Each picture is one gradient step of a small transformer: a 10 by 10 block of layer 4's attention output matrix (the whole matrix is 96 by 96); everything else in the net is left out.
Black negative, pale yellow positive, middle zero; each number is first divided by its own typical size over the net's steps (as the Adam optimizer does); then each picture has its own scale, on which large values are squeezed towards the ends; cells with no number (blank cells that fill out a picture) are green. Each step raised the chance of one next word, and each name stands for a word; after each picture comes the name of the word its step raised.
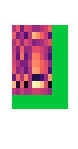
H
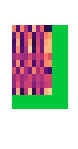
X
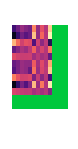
H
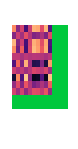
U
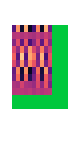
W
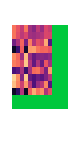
U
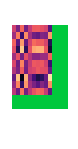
U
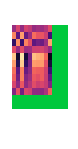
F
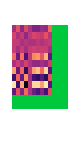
H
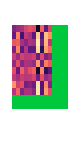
X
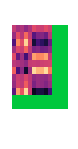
X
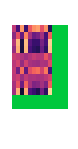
X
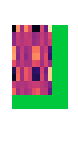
W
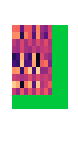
W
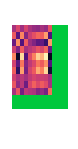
F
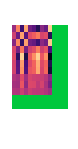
F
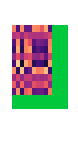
X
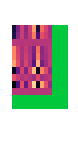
H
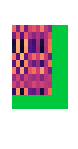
X
